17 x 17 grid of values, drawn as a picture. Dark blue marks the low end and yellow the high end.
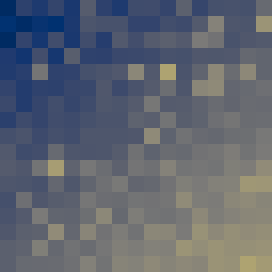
The bottom right is the ninth with the highest average. Overall the values sit about 40% of the way up the scale. There is an overall slope up to the bottom right. The ninth with the lowest average is the top left. No regular stripes run through it. The halves do not mirror each other.
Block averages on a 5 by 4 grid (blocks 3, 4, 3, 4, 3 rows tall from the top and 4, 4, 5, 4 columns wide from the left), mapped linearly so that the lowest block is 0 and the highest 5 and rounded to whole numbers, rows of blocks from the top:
0 1 2 2 / 1 1 2 3 / 1 2 3 3 / 2 3 4 4 / 3 4 4 5
